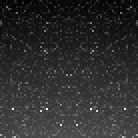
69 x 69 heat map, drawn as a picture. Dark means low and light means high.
Histogram: skewed, a long tail of high values. Grain: fine. Mirror symmetry: left to right. Average level on the scale: 20%. Slope: up to the bottom. Stripes: none.
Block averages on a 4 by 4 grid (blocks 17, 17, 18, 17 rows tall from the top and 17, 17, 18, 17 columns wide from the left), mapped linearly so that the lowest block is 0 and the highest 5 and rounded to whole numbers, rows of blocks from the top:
0000
1221
3333
5555
